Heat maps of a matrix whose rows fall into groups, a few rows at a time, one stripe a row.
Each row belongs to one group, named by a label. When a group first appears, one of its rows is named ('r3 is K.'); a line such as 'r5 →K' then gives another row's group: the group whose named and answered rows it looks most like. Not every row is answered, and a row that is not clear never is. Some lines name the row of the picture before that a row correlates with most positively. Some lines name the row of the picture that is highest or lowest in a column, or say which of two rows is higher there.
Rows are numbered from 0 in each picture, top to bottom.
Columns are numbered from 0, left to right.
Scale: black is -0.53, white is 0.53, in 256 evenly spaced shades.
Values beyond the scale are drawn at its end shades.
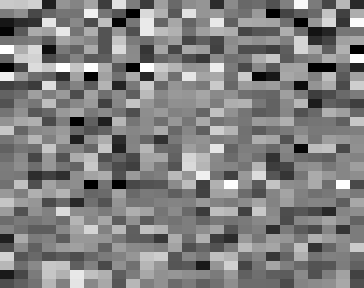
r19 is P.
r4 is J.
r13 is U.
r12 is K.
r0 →J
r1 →K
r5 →J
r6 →U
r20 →K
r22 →U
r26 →P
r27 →J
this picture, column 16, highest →20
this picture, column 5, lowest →13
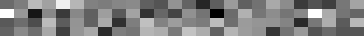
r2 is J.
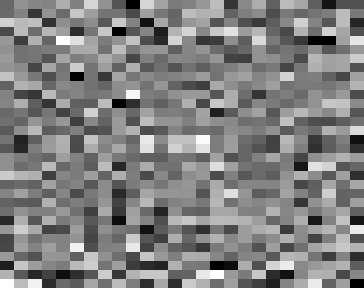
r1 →K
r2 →J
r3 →K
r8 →U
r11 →K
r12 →P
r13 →U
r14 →U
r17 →K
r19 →J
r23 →K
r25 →U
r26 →K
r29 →P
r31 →J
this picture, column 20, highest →29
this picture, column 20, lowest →30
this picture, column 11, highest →30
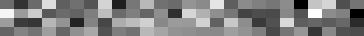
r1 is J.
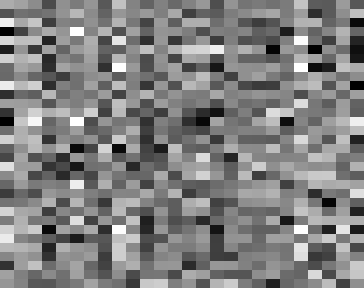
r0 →J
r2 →J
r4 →J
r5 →K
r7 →J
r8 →P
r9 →J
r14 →U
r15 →J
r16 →K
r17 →P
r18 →U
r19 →P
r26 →U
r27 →J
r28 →J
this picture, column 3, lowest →25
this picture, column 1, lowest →3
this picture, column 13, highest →5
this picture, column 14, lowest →13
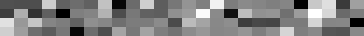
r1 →P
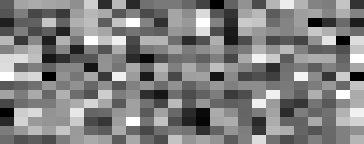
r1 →P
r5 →U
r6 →U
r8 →J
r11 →P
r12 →U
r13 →U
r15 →P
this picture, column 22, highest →3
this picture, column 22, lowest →2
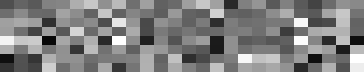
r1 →K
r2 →J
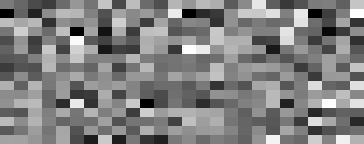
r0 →P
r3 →U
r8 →K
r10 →K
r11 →U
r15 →K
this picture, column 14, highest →5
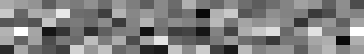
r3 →U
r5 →P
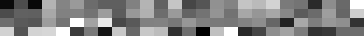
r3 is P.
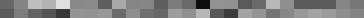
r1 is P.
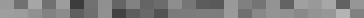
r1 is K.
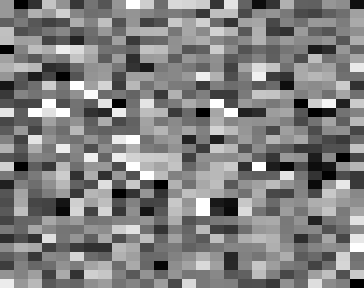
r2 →P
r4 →U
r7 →U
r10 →P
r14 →K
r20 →K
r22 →P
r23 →P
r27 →U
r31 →J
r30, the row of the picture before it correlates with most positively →0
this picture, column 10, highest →19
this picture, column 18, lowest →0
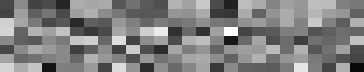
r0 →P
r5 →K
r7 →J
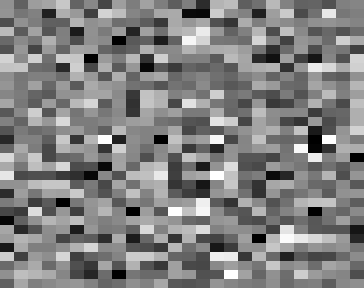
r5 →K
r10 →K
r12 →U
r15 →K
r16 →J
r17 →J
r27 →P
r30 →K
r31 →U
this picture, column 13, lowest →1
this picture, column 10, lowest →7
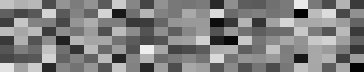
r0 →J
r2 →P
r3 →J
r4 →P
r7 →J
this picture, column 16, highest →5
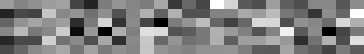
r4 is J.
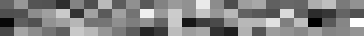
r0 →P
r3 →P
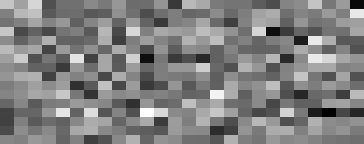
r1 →U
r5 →J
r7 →P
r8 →J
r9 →K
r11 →K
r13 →P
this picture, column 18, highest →3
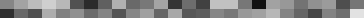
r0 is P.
